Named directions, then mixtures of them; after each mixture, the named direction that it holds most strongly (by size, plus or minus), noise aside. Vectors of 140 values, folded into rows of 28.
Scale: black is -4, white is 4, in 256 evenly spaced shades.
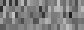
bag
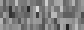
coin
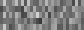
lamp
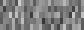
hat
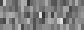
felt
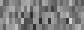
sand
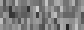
coin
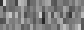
felt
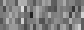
hat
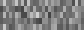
lamp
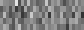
lamp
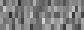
hat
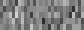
hat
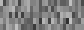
sand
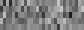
bag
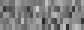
coin
